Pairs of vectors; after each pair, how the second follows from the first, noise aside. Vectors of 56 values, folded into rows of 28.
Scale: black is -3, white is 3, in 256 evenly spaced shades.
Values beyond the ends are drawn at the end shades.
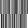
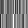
wrapped around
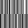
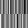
negated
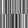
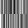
wrapped around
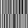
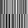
wrapped around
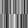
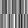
sign-scrambled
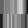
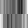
negated
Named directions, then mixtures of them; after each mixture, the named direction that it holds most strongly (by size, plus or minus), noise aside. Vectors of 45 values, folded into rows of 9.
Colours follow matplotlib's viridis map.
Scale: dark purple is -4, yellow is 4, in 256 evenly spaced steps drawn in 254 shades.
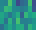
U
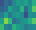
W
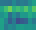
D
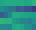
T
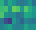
W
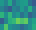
D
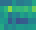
D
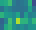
D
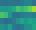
T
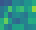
W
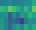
D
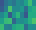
W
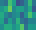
U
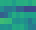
T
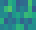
U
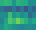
D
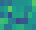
D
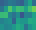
T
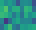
W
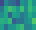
W
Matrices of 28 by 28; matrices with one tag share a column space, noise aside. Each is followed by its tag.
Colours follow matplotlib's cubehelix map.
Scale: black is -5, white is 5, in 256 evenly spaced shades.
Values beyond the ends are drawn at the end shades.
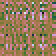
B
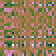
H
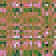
H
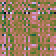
B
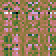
B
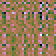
B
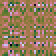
H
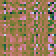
B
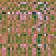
B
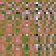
B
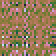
H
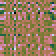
B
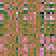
B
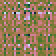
B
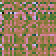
B
